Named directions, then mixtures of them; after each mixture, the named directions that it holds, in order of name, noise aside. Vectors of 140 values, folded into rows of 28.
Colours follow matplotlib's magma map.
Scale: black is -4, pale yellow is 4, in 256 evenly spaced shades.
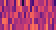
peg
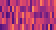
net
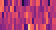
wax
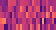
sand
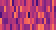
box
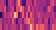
box, peg, wax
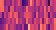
sand, wax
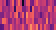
net, peg, wax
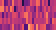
wax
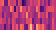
box, sand, wax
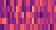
net, peg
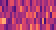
peg, sand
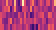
peg, wax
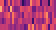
net, wax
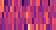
wax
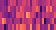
net, sand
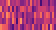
net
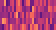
net, peg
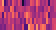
wax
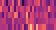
box, peg, wax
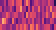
peg, sand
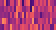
net, peg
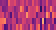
sand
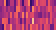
net, peg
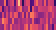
peg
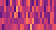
box, net, peg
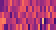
sand, wax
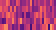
net, sand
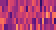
sand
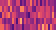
box, net
